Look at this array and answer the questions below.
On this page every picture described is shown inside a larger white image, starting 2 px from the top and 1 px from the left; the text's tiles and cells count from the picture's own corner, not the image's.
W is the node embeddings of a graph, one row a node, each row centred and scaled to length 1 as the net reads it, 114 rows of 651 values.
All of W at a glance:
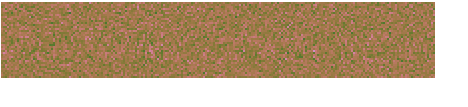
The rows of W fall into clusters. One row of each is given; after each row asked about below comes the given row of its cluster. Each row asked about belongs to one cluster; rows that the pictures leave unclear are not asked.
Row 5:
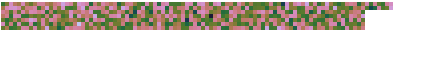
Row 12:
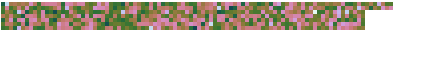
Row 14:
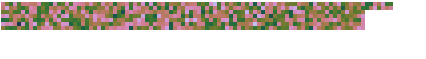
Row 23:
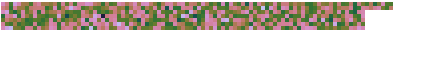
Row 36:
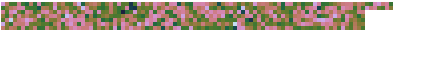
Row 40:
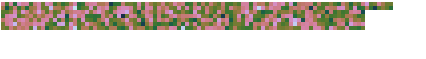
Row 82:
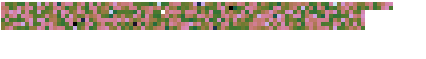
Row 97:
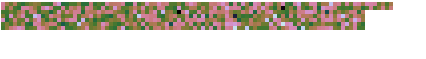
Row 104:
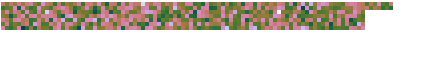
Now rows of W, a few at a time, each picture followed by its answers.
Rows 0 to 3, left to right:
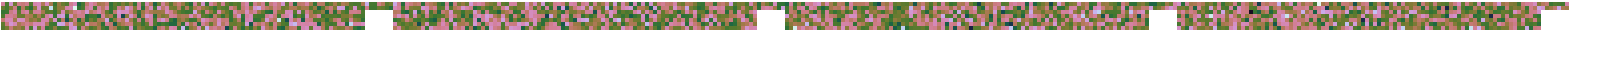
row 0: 40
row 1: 23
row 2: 12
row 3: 104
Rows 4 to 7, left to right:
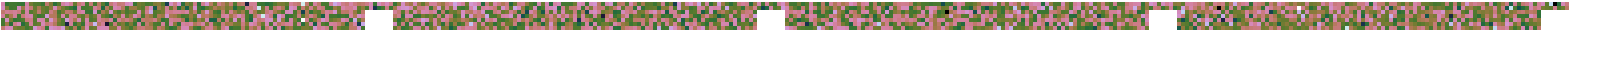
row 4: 82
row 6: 82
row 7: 5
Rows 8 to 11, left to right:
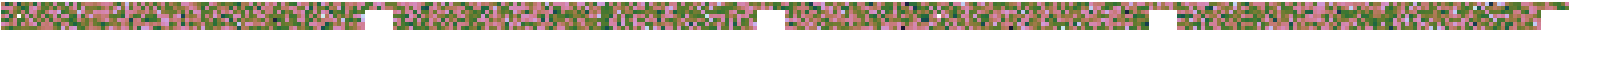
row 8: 14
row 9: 104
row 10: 36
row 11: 104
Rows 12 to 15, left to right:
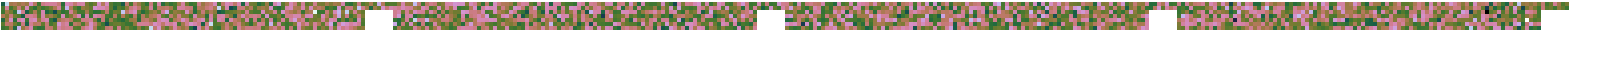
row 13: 5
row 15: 40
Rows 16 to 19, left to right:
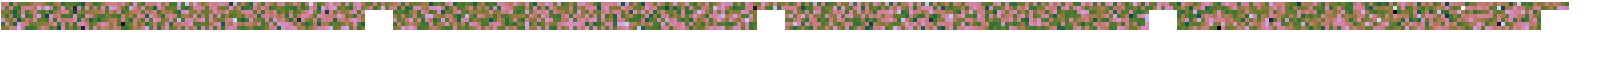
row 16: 97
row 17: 97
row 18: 14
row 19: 12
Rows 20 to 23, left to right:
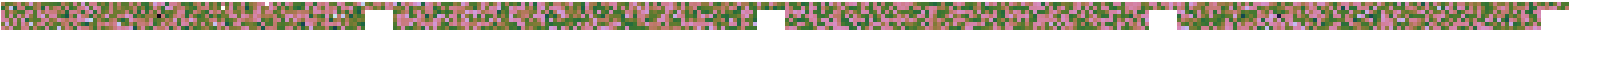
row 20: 36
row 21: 40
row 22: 82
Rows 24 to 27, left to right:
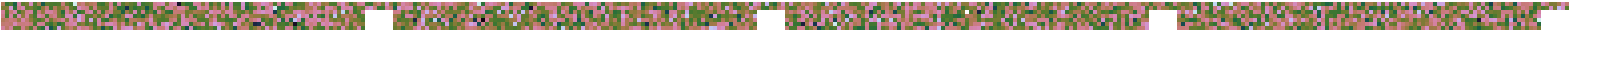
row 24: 36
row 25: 5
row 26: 104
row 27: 82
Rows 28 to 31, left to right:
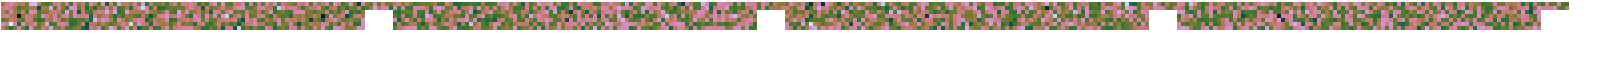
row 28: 14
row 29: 97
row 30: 23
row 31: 23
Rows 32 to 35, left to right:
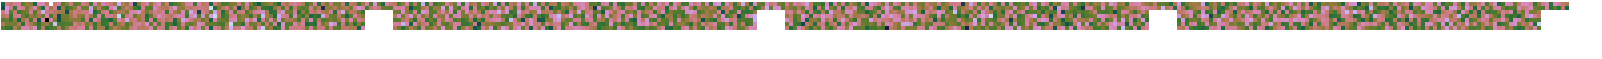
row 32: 5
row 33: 14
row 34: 104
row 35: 82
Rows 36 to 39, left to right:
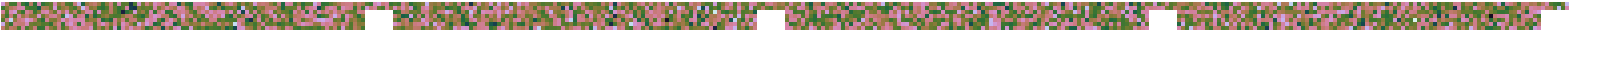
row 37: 14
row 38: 23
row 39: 104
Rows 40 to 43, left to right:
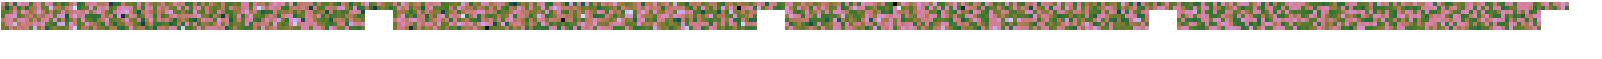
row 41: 40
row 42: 23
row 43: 82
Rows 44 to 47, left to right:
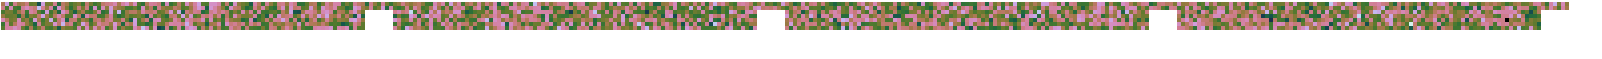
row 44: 97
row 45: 104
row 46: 36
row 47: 36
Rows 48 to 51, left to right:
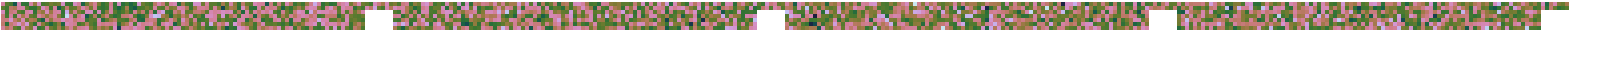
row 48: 36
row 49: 14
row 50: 23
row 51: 40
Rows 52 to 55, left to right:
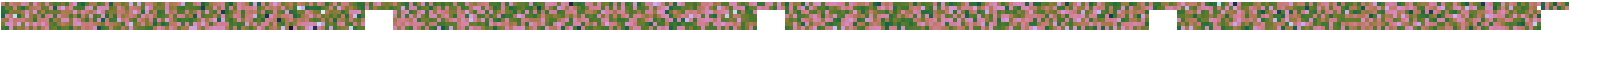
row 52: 40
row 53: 36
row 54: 12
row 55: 97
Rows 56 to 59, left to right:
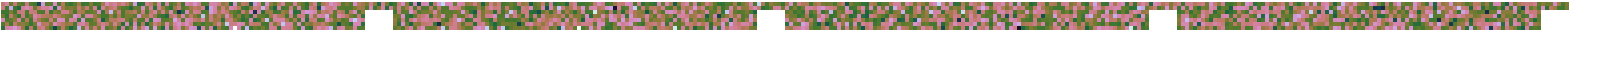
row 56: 97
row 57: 12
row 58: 97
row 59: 40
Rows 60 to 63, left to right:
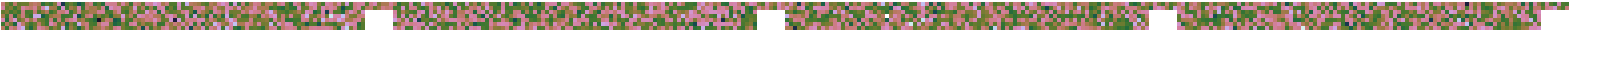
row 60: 97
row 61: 36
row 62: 23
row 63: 23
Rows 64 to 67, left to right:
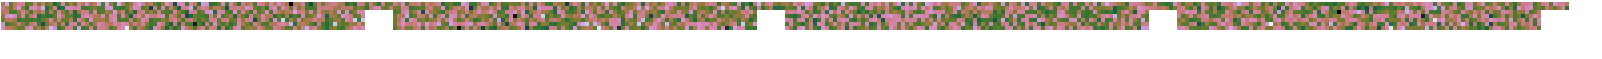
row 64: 23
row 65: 40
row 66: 104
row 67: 82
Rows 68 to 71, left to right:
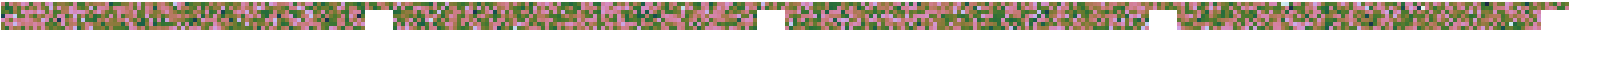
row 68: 40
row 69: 97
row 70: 104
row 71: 23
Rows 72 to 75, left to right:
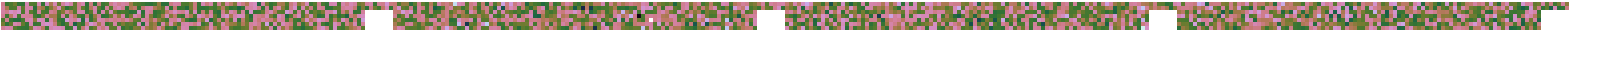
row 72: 82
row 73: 82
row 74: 104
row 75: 5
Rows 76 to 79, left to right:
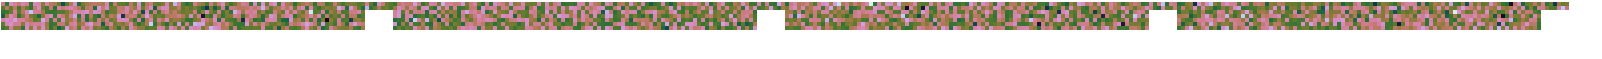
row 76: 40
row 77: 5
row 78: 5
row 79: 12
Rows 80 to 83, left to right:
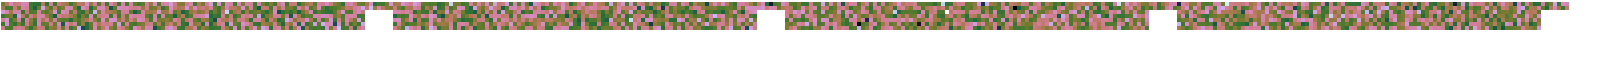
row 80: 104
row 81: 104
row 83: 5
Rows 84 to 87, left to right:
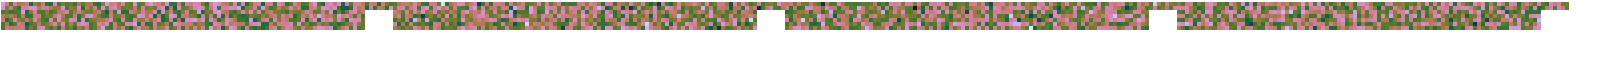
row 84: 97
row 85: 5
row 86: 97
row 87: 14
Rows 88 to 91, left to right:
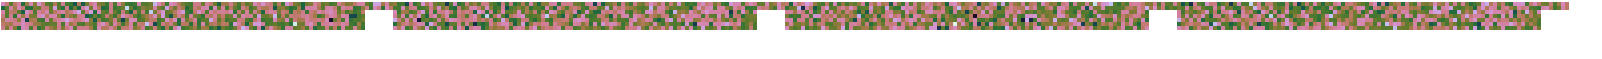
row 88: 36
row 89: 36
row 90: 104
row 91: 36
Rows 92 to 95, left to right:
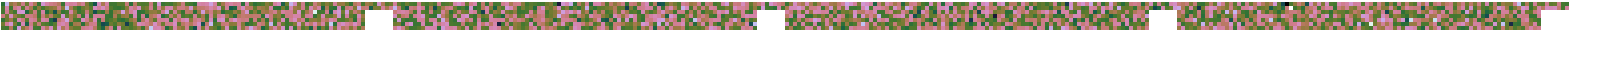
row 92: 12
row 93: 82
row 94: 5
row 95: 23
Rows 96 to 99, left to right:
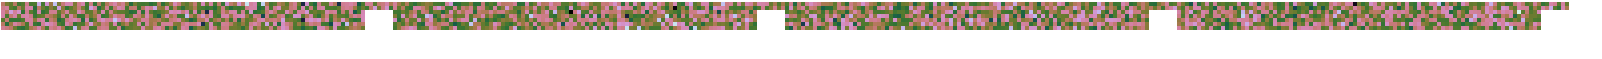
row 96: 82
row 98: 12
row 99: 36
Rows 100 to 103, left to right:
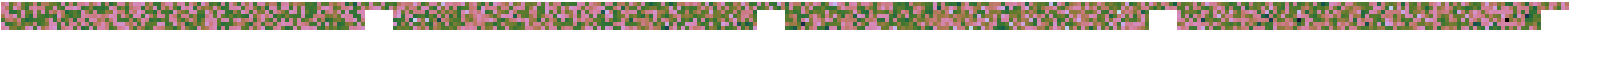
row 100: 23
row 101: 5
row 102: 12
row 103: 36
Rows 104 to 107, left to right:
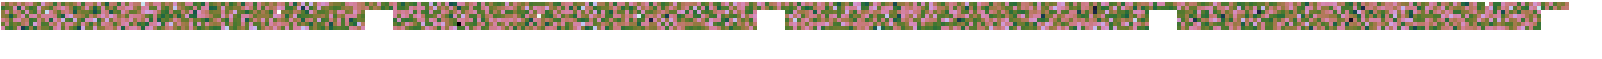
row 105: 82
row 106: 40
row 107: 97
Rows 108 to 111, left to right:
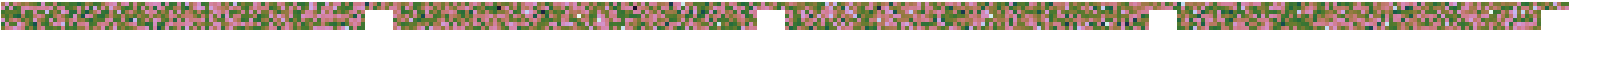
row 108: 97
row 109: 23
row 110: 104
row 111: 12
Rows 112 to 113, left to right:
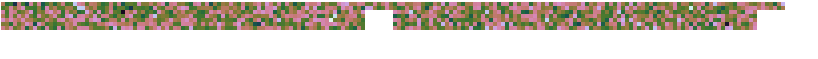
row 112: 36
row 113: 104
